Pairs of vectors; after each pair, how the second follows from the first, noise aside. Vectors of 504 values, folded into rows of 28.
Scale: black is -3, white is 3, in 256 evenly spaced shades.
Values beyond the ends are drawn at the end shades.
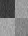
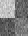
negated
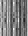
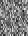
shuffled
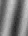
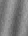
shrunk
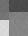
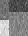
copied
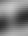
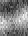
negated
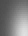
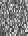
shuffled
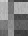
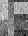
copied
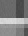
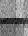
negated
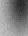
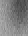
shrunk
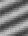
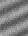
shrunk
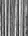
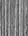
shrunk
